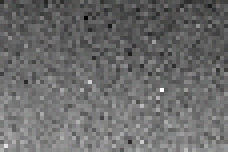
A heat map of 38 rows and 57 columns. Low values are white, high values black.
No regular stripes run through it. There is an overall slope up to the top. On average the colour sits 60% of the way up the scale. The texture is fine-grained noise.
